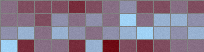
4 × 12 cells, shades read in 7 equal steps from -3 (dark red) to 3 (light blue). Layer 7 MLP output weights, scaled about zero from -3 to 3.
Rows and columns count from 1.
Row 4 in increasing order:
-3 -2 -2 -2 -1 -1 0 0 0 0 2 3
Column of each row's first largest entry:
8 8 9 1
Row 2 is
0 0 -1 1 0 1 0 3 0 2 2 1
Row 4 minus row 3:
2 -4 0 -2 -3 2 -4 -3 -5 -3 -1 -2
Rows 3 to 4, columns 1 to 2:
1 2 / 3 -2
